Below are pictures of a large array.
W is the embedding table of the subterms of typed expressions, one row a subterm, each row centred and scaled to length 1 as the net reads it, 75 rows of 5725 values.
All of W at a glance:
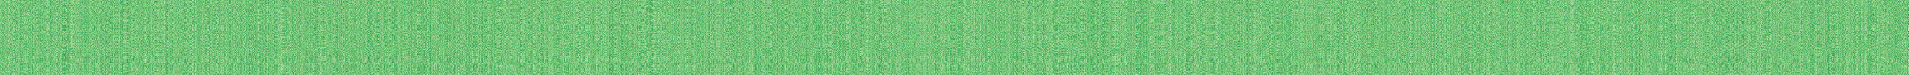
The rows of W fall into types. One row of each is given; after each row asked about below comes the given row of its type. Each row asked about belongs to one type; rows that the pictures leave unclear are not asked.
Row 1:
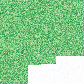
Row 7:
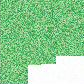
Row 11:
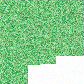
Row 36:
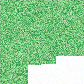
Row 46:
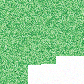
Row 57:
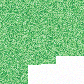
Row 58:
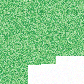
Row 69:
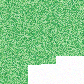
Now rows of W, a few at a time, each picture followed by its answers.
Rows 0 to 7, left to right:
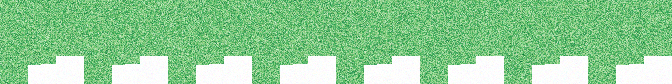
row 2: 1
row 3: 46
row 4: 11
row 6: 58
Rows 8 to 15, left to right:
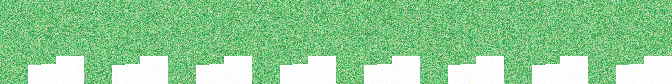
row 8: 7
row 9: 11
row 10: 36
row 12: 69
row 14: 36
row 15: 58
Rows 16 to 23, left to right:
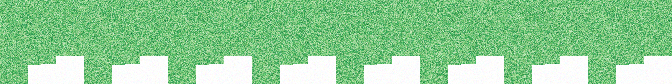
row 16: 11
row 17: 1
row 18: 58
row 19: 7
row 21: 36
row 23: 1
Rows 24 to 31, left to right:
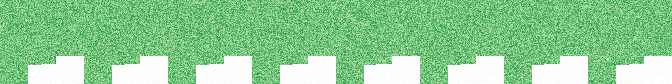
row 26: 69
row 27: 69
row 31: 46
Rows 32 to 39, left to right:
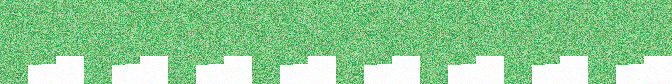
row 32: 57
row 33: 46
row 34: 1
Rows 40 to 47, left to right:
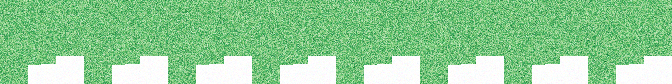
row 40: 58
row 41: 46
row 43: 58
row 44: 46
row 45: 1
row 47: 58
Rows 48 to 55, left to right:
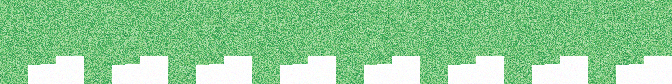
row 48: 69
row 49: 46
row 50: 7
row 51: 69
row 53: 69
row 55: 69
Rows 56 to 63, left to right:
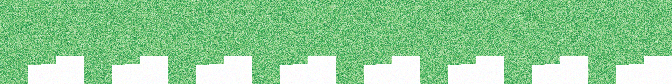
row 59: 58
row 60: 58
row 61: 36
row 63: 11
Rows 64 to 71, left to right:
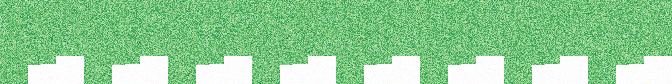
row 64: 11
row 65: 7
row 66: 7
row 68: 69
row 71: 1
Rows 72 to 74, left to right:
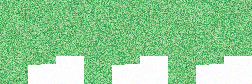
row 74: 46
